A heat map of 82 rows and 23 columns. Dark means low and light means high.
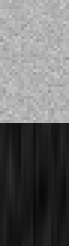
It is made of 2 by 1 panels. Panel 1,1: high, fine-grained, faint in contrast. Panel 2,1: very low, streaked downward, faint in contrast.
